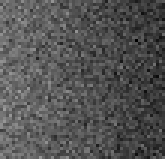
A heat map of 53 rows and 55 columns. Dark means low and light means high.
Stripes: none. Average level on the scale: 30%. Histogram: bell-shaped. Slope: up to the left. Grain: fine.
